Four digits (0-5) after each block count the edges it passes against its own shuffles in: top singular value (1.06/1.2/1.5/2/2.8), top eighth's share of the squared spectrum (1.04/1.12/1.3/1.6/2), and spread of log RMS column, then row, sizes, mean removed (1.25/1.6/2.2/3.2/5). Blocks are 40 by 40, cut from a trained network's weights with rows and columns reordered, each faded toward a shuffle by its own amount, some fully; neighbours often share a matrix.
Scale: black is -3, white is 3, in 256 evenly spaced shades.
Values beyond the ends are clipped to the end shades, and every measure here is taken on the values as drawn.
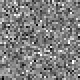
0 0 0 0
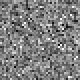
0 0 0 0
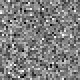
0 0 0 0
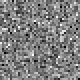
1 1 0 0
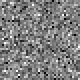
0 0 0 0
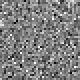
0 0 0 0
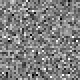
0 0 0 1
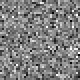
2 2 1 0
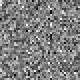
3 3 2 1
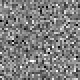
1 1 0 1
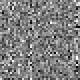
3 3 2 1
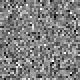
1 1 0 0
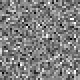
2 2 0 0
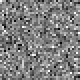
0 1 0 0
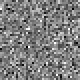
1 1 0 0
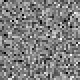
1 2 0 0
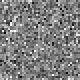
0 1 0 0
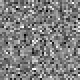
3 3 2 1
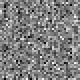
2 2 0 1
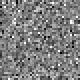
1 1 0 0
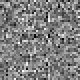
3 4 2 1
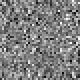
3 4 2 2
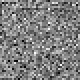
2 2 0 0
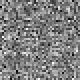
3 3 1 1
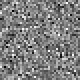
0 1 0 0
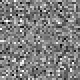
2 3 1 1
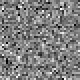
2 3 2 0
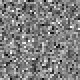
1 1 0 0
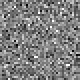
1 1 0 0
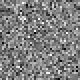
1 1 0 0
